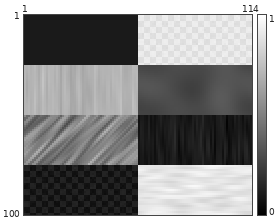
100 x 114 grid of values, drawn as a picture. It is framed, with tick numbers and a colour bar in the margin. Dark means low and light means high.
The table splits into 4 rows of 2 panels. Panel 1,1: very low, flat. Panel 1,2: very high, checkered, faint in contrast. Panel 2,1: high, streaked downward, faint in contrast. Panel 2,2: low, smooth, faint in contrast. Panel 3,1: middling, slanting up to the right. Panel 3,2: very low, streaked downward, faint in contrast. Panel 4,1: very low, checkered, faint in contrast. Panel 4,2: very high, streaked across, faint in contrast.
